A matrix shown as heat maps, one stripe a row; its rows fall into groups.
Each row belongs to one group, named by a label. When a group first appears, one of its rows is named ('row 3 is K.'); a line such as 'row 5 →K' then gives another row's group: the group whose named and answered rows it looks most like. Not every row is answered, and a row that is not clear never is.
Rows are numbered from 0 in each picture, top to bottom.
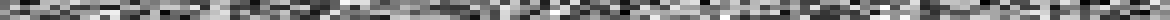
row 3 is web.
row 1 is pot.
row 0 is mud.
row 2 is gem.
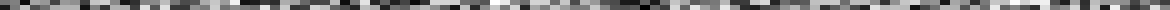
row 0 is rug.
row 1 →web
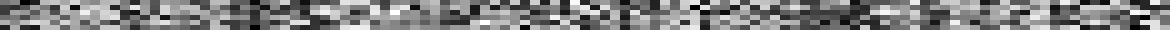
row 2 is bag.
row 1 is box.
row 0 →mud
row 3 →gem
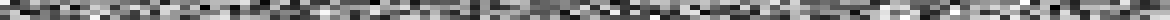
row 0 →gem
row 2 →bag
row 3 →web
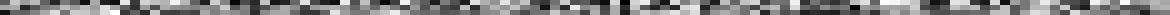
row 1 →bag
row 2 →gem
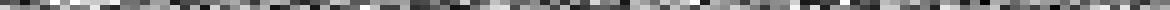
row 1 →pot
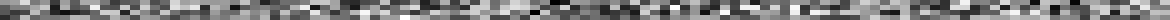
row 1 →pot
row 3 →web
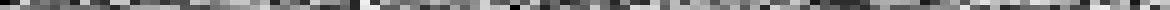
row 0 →web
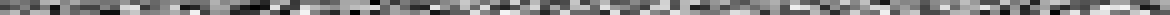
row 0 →mud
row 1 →box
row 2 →pot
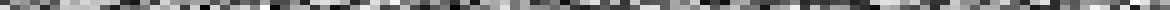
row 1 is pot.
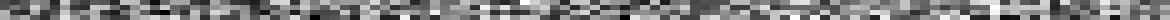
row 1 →rug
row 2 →box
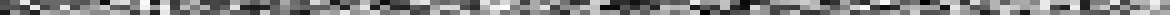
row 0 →web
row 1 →rug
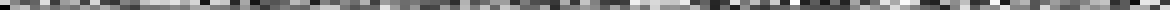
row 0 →pot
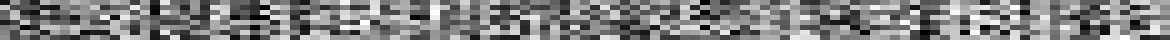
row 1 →box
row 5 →mud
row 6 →web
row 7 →box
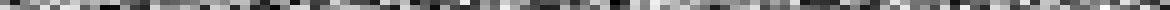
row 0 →gem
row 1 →pot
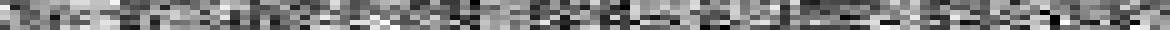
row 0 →gem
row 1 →gem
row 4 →rug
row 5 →bag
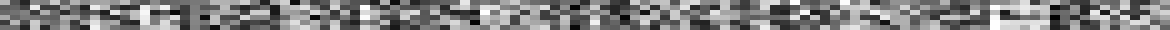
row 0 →gem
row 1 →rug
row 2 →web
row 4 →rug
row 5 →rug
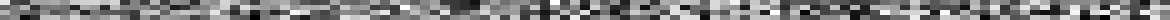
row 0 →gem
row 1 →web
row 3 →mud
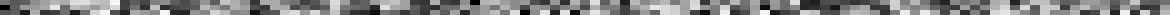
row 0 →gem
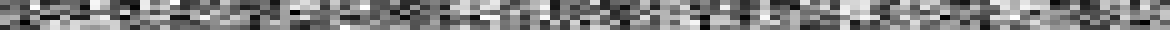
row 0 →rug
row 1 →rug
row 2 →mud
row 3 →rug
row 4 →gem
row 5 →mud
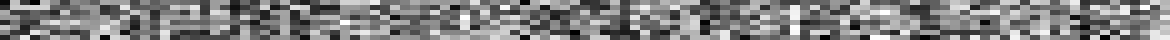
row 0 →mud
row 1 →pot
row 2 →box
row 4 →mud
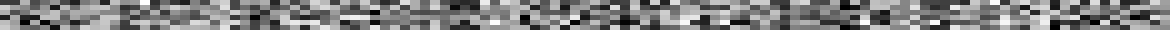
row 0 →web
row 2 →gem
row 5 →bag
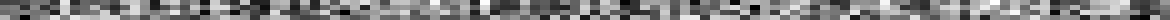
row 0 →box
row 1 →box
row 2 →box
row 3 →gem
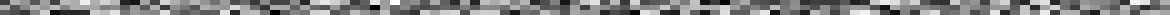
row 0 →bag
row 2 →rug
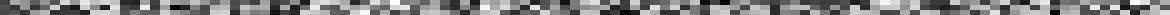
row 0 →bag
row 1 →web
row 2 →rug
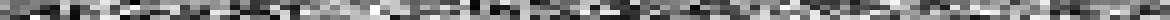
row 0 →bag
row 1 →box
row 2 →box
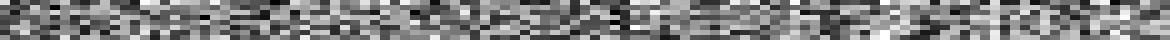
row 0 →pot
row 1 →rug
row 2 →gem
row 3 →box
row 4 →web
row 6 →web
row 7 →box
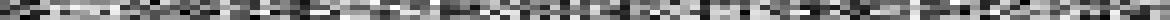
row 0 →mud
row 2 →web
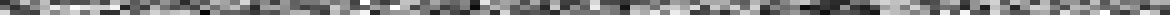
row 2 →pot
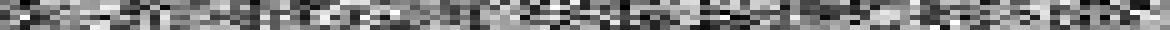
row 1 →gem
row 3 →web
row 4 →bag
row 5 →rug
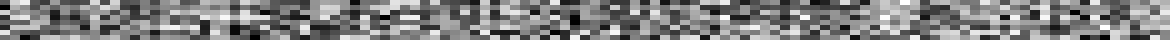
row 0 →web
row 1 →bag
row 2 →bag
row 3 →web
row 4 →rug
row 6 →box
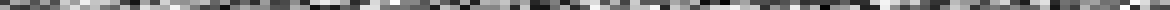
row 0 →bag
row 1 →pot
